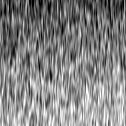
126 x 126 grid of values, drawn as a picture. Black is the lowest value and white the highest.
Average level on the scale: 50%. Slope: up to the bottom. Grain: streaks running down.
